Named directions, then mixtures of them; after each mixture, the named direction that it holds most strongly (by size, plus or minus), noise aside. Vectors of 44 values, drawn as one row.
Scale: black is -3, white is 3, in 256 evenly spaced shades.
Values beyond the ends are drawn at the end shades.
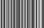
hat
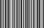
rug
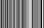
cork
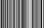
cork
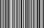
rug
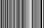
cork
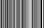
cork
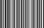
rug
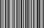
rug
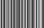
hat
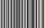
hat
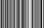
cork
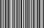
rug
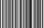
cork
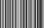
hat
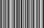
rug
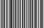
rug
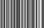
hat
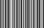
rug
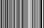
cork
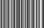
hat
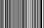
cork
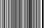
cork
